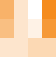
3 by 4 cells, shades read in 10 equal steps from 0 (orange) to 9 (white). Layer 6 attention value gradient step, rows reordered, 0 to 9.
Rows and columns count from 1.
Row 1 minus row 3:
-4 0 3 -6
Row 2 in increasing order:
1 4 7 8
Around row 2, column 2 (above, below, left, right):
7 7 4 8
